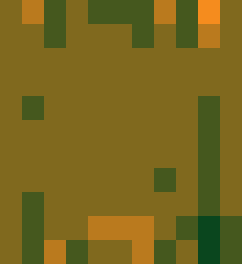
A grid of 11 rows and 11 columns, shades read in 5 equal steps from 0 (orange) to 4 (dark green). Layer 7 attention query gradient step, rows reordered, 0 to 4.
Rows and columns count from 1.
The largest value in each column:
2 3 3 3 3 3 3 3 3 4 3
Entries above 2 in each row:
5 3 0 0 2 1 1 2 2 4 5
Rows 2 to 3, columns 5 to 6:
2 2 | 2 2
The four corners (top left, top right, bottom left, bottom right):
2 2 2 3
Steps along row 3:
same same same same same same same same same same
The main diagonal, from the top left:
2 2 2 2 2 2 2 3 2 4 3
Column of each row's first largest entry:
3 3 1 1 2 10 10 8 2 10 10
